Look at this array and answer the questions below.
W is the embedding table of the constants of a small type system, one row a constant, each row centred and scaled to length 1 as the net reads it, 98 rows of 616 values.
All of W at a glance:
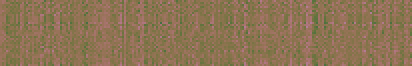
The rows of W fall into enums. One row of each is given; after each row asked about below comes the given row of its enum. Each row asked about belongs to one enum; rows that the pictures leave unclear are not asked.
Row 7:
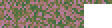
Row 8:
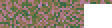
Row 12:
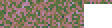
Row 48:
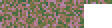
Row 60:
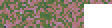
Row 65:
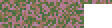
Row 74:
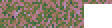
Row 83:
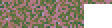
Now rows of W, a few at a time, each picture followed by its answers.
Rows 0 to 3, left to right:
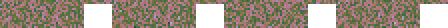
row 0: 83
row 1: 83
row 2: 65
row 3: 83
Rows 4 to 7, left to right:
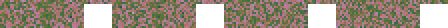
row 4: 60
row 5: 60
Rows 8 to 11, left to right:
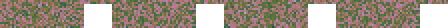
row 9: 65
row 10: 60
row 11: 65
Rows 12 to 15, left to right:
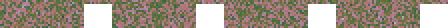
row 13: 60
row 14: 7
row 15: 83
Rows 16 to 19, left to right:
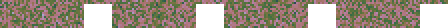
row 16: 83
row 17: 60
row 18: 60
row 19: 7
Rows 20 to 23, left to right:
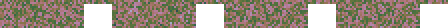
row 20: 7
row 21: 12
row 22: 65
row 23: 65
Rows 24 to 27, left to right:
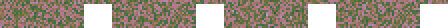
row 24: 7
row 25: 65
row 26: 83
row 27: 65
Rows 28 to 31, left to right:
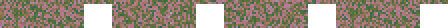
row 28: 7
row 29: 83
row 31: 7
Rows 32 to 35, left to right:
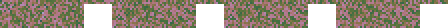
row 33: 7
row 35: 7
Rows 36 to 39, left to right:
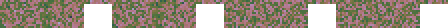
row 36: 60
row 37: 60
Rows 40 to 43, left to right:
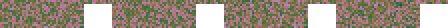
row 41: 7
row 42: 48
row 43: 8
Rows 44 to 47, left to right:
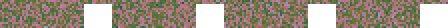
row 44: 65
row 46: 48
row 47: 83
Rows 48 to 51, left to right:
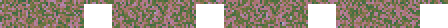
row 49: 83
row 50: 83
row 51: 7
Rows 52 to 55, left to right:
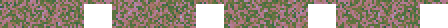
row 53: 12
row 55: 83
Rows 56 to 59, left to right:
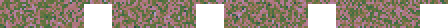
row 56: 60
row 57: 83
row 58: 74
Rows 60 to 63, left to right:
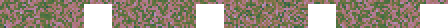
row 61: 83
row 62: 8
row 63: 60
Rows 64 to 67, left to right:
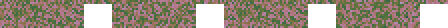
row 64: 7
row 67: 60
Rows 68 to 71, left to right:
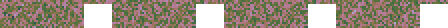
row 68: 74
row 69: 65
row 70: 65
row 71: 12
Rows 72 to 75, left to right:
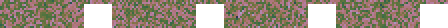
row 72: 60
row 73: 7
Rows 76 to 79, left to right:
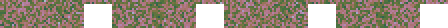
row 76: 12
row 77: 60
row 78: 12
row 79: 60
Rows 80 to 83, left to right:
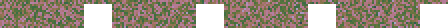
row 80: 7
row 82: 12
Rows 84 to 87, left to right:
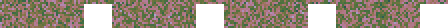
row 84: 48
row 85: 83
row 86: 12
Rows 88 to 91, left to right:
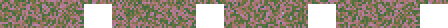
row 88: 65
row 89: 7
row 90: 83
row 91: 65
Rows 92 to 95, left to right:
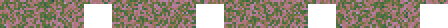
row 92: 60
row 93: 65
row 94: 65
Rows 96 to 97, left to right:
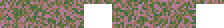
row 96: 7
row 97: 65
